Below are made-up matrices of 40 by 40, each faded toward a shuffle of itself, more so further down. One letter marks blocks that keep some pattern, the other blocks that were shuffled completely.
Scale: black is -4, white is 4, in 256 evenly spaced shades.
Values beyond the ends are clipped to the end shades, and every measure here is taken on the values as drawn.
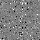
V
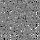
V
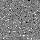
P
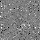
V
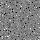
P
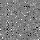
V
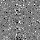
V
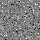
P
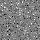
P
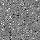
V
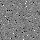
P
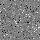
P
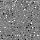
V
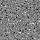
P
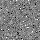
P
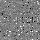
V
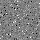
P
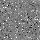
P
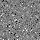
P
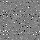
V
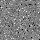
P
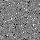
P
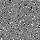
P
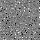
V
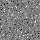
P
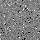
P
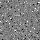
P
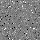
P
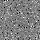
P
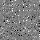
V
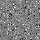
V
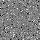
P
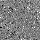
P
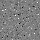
P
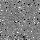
V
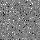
V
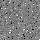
P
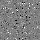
V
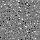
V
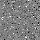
V
